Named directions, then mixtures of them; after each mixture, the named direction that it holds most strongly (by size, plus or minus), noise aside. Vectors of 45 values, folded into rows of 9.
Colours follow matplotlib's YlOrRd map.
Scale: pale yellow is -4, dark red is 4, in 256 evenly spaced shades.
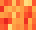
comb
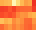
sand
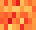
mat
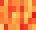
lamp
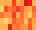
comb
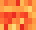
mat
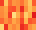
lamp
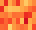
comb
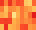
lamp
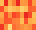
lamp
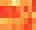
sand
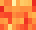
sand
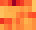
sand
